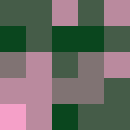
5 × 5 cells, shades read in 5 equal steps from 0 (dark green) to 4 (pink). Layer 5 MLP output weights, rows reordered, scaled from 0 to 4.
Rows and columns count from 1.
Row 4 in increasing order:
1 2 2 3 3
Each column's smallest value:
0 1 0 0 1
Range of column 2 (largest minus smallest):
2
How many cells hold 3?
7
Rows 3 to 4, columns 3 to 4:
1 2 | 2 2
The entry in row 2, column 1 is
0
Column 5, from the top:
3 1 3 1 1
